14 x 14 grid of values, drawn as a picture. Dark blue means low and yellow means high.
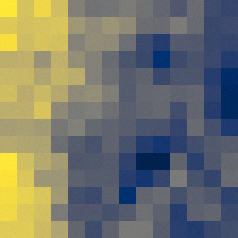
The field climbs toward the left. The ninth with the highest average is the top left. No regular stripes run through it. The field is mottled with small blotches.
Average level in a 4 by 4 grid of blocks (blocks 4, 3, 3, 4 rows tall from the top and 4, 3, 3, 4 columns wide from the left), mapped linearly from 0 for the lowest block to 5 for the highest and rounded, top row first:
5311 / 4310 / 4101 / 5111
